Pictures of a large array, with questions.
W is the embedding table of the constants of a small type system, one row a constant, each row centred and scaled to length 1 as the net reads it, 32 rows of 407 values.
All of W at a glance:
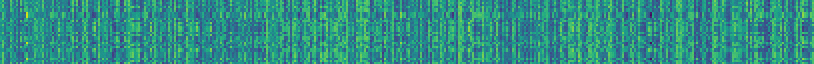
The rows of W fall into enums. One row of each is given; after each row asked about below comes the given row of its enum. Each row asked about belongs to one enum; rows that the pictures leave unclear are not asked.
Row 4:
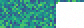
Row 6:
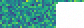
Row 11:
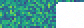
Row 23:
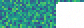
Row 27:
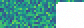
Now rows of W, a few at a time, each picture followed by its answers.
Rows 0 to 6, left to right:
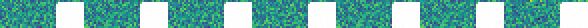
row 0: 23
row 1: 4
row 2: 23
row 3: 27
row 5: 4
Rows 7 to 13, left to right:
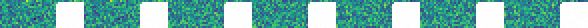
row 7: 6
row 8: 6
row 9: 27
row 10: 4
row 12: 27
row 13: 11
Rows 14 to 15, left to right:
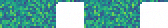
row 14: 11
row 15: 11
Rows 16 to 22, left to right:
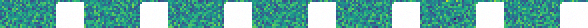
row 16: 23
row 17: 11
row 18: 4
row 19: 4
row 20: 23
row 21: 6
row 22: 27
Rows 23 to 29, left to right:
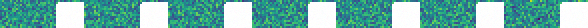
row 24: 11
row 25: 11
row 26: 27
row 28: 27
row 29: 6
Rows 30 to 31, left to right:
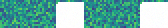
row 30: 27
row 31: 23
